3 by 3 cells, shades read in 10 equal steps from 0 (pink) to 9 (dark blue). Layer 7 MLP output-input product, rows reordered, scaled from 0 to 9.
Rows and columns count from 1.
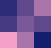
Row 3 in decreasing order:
9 3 0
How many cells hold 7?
1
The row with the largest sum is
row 2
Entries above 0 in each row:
3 3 2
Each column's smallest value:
0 3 3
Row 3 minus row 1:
-8 -3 6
